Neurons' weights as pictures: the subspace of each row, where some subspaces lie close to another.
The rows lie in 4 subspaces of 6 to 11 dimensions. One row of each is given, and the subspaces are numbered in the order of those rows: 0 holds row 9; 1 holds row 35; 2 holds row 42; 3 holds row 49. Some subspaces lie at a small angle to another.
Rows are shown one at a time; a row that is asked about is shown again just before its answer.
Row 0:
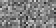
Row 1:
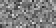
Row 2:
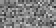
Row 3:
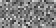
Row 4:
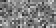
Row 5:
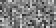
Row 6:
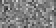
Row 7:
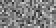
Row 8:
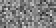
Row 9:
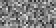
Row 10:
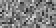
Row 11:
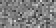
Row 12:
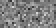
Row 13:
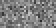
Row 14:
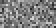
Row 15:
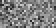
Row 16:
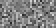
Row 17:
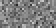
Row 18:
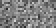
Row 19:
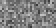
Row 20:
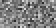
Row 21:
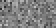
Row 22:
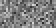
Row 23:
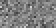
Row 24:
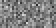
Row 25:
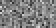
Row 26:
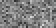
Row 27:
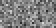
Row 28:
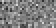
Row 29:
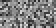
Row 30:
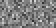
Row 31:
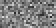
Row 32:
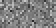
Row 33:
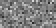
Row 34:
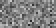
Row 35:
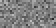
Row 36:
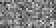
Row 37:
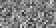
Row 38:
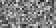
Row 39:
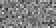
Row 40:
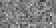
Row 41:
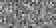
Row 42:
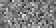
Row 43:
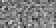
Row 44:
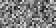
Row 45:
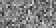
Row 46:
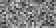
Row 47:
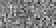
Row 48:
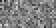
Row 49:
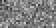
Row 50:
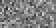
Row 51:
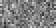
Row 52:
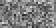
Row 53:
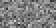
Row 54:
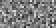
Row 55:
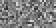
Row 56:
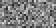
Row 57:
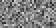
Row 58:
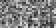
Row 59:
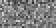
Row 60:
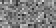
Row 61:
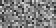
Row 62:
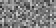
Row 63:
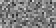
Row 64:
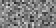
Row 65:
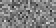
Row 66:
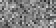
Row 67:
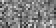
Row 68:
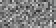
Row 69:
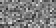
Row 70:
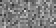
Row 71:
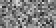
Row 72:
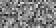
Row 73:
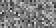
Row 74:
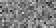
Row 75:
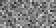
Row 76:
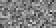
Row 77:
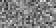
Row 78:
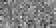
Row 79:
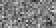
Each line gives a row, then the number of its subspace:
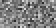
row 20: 1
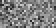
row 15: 1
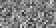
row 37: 0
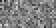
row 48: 3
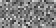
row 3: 1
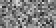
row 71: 2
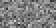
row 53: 1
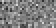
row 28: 2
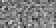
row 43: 2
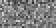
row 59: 3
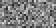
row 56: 0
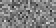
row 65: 2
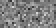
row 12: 2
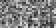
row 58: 2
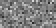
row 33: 0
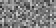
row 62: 3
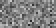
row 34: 0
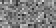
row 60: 2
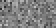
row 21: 3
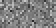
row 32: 0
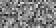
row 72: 1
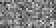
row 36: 1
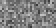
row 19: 1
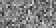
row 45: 1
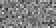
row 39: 1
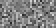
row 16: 3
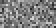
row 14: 1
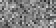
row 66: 0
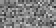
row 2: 1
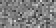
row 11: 3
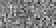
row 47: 1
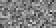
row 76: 0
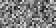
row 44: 1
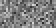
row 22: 2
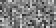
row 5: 3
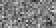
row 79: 3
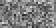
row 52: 2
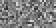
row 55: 2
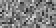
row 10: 0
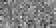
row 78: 3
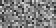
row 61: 3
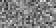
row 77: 2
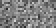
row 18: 1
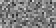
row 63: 1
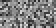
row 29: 2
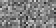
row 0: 0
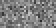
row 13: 1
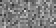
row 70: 1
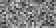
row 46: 2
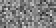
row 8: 2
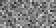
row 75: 1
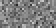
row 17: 2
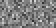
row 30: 0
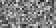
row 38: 2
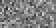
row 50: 3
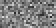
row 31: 1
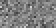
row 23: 1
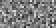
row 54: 1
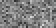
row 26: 2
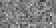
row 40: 2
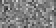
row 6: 3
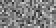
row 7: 3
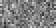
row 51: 1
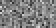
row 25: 3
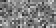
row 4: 3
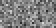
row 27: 1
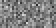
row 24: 3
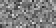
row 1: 1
